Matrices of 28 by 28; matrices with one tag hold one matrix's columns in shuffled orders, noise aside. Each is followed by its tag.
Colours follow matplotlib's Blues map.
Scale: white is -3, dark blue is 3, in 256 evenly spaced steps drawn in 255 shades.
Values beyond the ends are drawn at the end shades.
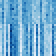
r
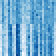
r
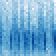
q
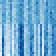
r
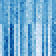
r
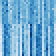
r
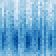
q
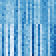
r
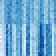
r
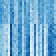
r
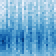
q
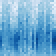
q
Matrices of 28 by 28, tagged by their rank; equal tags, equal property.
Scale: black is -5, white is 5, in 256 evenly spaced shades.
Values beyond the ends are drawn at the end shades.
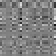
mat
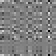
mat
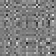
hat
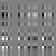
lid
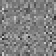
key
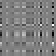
lid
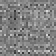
key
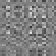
hat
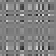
lid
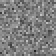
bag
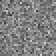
bag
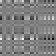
lid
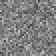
bag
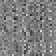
key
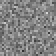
bag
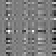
mat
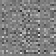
hat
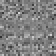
key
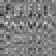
hat
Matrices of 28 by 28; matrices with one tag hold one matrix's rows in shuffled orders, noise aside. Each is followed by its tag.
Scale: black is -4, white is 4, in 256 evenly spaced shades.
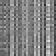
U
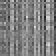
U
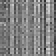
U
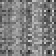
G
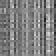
U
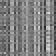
U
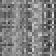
G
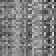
G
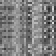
G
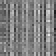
U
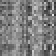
G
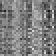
G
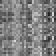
G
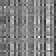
U
